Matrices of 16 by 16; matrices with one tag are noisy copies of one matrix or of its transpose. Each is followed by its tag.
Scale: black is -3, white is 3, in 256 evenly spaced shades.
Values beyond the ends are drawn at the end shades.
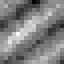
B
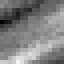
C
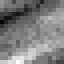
C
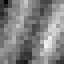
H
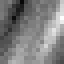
C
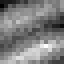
H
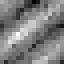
B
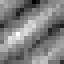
B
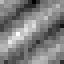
B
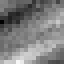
C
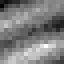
H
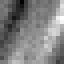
C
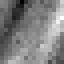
C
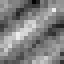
B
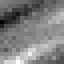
C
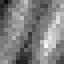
H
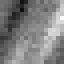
C
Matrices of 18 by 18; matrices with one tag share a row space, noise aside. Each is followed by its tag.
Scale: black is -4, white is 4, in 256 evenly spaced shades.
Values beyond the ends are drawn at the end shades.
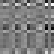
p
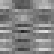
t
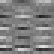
t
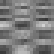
t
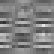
t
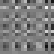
p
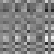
p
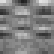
t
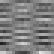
t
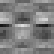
t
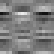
t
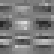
t
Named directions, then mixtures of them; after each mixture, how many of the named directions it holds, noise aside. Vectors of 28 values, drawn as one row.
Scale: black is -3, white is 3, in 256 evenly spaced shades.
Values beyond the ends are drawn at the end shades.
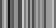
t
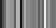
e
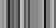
two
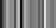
one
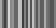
one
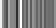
two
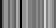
two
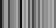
two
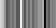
one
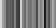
one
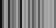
two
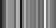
one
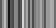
one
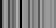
two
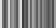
two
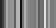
one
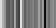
one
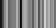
two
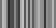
two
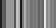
one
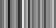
one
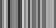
one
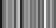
one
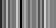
two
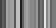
one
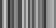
one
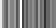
two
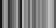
two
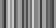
one
